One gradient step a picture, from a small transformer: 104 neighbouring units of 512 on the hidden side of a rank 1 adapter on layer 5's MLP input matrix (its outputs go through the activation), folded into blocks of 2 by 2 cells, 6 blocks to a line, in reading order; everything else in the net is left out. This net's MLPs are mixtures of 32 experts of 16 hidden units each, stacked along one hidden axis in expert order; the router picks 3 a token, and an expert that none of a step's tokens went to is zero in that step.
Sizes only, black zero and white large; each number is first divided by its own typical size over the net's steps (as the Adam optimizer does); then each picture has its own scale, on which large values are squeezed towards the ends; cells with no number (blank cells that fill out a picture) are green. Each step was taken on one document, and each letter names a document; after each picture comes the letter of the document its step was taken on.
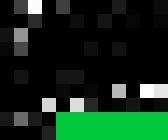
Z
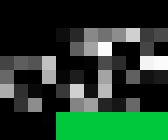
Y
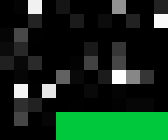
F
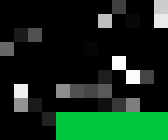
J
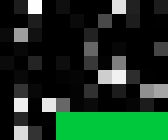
F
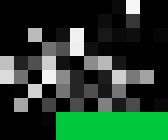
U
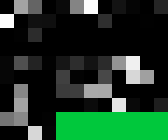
J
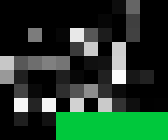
U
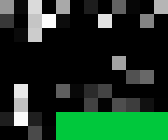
J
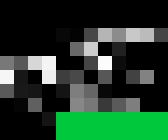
Y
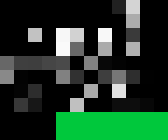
U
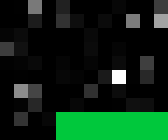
F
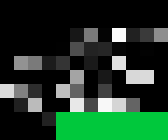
Y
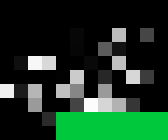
Y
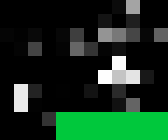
U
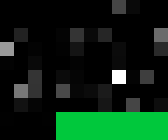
Z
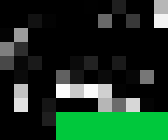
J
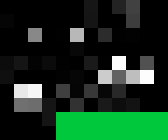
U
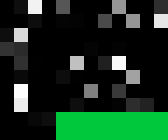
F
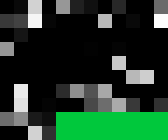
J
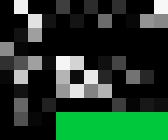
J
